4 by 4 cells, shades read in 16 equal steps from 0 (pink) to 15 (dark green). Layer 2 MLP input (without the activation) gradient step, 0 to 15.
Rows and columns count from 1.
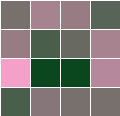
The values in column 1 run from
0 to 11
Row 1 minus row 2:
2 -6 -3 5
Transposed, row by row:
8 6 0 11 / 5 11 15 7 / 6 9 15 8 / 10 5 4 8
